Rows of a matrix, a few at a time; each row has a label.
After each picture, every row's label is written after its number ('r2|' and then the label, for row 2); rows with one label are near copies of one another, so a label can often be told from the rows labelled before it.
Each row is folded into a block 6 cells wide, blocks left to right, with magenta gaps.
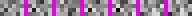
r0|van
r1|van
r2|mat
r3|van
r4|van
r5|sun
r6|sun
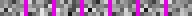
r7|van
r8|sun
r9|mat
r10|van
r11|sun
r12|van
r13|sun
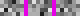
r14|van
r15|mat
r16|van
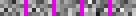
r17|van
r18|van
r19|sun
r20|mat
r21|van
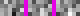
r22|mat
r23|sun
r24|sun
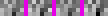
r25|mat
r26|mat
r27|mat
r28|mat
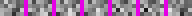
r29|mat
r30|sun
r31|sun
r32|sun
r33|van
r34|van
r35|mat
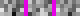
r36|mat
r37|sun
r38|mat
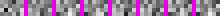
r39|van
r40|mat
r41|sun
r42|sun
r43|mat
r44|mat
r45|sun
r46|sun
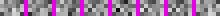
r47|sun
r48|sun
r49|mat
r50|van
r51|van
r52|van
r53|van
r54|sun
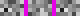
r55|van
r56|sun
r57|van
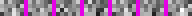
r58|sun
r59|sun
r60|van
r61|mat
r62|sun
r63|mat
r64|sun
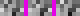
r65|mat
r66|mat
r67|mat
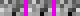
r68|mat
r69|mat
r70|mat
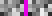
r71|sun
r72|sun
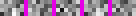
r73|sun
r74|mat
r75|van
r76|sun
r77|van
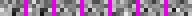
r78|mat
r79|mat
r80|van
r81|van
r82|sun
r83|van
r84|van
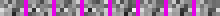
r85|mat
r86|van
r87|van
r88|van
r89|mat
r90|mat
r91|mat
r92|mat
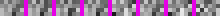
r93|mat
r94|mat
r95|mat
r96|mat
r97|sun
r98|mat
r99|sun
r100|van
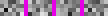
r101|van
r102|sun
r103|mat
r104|van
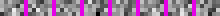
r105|sun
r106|van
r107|van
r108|mat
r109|mat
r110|sun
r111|sun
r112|mat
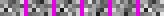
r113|van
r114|van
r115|van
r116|mat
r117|mat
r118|van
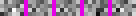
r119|sun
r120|van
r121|van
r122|mat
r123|van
